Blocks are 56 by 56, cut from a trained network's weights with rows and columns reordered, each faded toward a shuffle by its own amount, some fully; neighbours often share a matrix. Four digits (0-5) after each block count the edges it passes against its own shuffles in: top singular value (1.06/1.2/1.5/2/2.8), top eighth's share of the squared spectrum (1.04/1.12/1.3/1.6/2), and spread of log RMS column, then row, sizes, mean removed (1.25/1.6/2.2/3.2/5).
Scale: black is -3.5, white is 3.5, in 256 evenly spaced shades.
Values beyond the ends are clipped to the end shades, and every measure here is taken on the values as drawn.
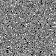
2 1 0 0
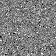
0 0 0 0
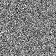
0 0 0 0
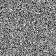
0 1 0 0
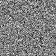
0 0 0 0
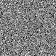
0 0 0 0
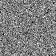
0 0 0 0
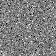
0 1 0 0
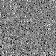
2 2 0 0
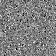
2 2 0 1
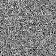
1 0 0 0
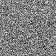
2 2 0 0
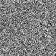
3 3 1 1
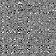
3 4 2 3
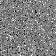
2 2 1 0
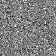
1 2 0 1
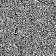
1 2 0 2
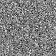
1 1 0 1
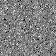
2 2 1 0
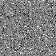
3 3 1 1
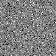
2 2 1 0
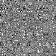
3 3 1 2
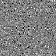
3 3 1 1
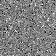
1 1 0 0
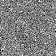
2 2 0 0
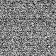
2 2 0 0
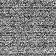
3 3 0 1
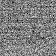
2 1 0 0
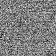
1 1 0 0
